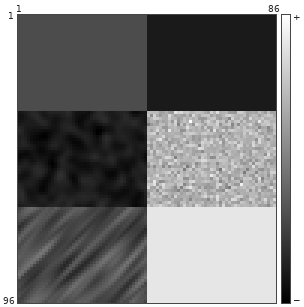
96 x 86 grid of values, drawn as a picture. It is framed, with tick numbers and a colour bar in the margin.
The table splits into 3 rows of 2 panels. Panel 1,1: low, flat. Panel 1,2: very low, flat. Panel 2,1: very low, blotchy, faint in contrast. Panel 2,2: high, fine-grained. Panel 3,1: low, slanting up to the right. Panel 3,2: very high, flat.
